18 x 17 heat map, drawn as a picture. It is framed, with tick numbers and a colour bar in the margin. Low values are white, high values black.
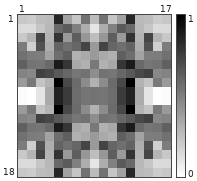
Its left and right halves mirror each other, and so do its top and bottom. No row or column stands out. The centre is the smoothest part.
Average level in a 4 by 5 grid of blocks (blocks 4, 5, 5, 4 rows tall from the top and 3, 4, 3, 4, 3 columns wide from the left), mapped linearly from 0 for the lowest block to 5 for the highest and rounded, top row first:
0 3 2 3 0 | 2 5 2 5 2 | 2 5 2 5 2 | 0 3 2 3 0
